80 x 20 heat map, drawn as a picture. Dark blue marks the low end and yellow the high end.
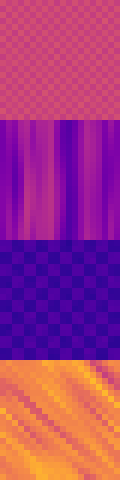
It is made of 4 by 1 panels. Panel 1,1: middling, checkered, faint in contrast. Panel 2,1: low, streaked downward. Panel 3,1: very low, checkered, faint in contrast. Panel 4,1: high, slanting down to the right.
